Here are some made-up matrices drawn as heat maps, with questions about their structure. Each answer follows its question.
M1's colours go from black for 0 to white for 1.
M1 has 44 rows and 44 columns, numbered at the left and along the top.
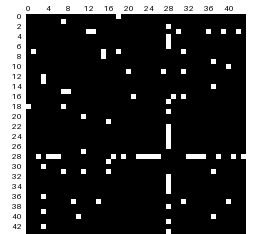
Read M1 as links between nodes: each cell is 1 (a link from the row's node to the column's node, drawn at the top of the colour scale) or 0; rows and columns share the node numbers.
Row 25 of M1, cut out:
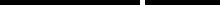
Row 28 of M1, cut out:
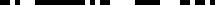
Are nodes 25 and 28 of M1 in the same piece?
yes
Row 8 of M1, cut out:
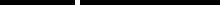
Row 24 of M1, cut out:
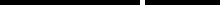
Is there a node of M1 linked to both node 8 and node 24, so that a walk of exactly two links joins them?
no
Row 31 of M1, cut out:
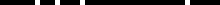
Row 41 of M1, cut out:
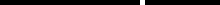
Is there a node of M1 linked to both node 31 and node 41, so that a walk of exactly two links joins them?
no
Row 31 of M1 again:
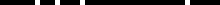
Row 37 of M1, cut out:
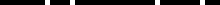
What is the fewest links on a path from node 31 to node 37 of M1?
1
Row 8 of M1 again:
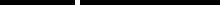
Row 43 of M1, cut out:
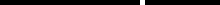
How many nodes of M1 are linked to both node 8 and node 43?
0
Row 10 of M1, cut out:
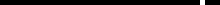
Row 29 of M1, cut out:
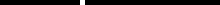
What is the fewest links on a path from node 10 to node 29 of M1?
5
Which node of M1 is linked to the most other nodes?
node 28
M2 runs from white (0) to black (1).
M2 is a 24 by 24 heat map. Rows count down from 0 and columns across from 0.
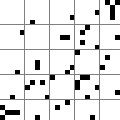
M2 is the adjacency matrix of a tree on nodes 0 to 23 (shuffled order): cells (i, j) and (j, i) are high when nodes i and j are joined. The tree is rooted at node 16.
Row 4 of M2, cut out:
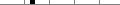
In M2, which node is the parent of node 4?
6
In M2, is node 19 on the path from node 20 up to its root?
yes
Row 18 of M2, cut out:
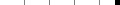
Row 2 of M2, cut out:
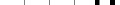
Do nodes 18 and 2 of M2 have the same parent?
no
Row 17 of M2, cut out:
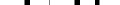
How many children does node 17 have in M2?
2
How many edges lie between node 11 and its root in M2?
13
